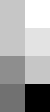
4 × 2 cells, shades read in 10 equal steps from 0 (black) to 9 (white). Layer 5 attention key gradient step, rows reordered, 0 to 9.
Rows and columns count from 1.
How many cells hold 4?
1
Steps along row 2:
up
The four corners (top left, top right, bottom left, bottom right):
7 9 4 0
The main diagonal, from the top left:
7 8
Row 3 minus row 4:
1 7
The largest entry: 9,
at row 1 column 2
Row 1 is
7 9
